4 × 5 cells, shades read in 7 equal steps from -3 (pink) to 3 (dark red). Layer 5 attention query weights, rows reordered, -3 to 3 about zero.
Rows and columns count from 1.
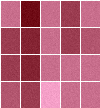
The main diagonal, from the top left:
-1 2 -1 -1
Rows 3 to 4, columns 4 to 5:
-1 -1 / -1 -1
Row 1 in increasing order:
-1 -1 -1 1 3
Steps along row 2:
up down up down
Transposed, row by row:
-1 1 1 0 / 3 2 2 1 / -1 -1 -1 -3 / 1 1 -1 -1 / -1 0 -1 -1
